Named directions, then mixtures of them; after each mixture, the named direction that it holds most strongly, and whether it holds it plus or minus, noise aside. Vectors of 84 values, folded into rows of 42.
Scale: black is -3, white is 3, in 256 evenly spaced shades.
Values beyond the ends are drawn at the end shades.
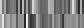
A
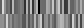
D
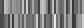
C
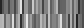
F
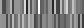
D, minus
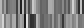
A, plus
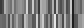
C, plus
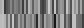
C, minus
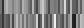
C, plus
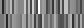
D, minus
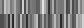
C, plus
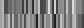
C, minus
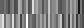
F, plus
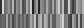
D, plus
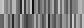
F, minus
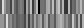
D, plus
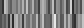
C, plus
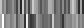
A, plus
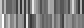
A, plus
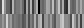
D, plus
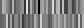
D, plus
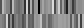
D, plus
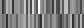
D, minus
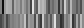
D, minus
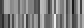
C, plus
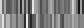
A, plus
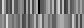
D, plus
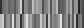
F, plus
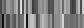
A, minus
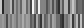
D, minus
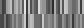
D, minus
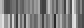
C, minus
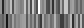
D, minus
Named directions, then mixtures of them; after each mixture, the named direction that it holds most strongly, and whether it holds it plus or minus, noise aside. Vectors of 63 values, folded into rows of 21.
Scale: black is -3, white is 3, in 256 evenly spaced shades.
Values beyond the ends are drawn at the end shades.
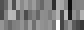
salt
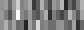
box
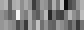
box, plus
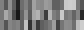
box, minus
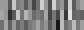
salt, minus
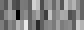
box, minus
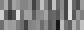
salt, minus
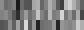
box, minus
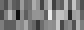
box, minus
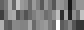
salt, plus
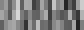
box, plus
